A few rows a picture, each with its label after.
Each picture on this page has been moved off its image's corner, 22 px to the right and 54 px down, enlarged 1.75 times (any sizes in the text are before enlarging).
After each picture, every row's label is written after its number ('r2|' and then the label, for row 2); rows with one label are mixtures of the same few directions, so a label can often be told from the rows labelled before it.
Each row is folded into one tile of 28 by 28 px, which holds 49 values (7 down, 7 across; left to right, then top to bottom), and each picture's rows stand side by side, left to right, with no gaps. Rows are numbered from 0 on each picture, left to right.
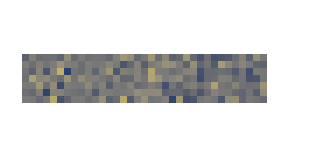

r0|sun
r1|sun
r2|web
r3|web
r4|web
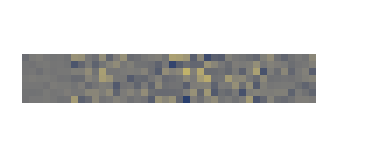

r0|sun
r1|web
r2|sun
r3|web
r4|sun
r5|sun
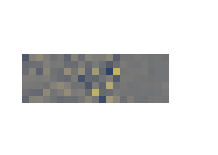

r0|sun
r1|sun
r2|web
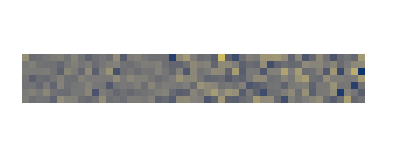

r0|sun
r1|sun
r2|sun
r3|sun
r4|sun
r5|web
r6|sun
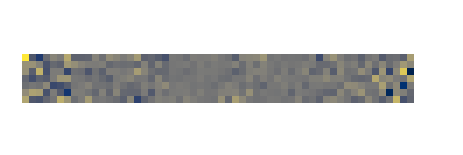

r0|sun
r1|web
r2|web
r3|web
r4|web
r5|sun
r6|sun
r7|sun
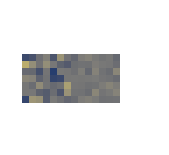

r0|web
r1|sun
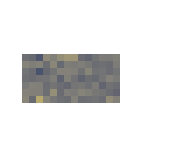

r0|web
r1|sun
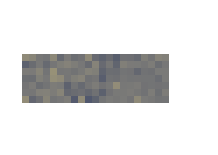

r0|web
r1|web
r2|web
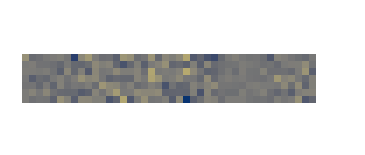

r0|sun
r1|sun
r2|web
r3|web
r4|sun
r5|sun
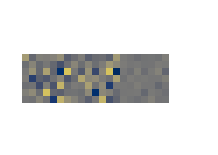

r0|sun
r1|sun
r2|sun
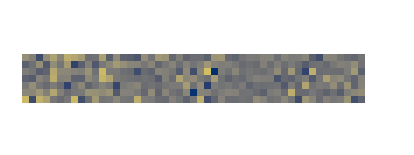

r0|web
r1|web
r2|web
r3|sun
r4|sun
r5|sun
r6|sun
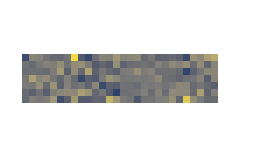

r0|sun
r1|sun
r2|web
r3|web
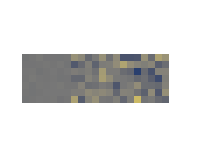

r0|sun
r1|web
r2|web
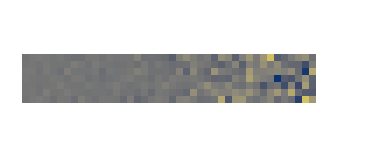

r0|sun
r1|web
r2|web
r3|sun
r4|web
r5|sun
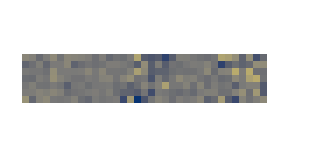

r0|web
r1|web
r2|web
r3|sun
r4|web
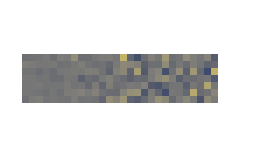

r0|web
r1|sun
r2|sun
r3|sun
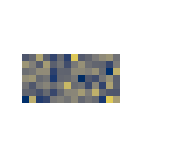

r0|web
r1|sun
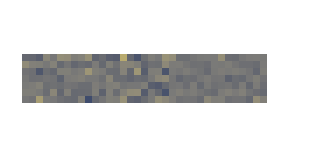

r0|web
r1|web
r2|sun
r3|sun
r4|sun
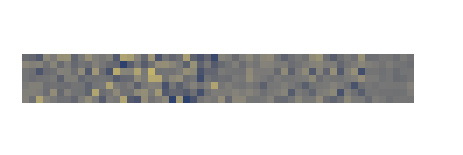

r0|web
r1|sun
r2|web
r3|web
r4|web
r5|sun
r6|sun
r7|web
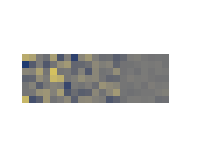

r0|web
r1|sun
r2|sun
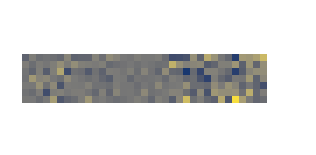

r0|sun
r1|web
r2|sun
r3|web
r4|web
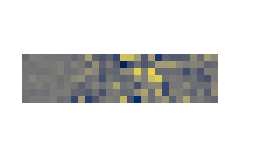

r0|sun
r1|web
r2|web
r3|web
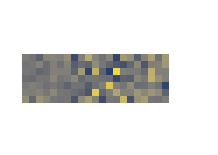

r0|web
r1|sun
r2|web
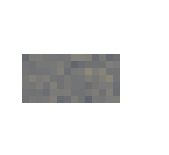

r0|sun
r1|web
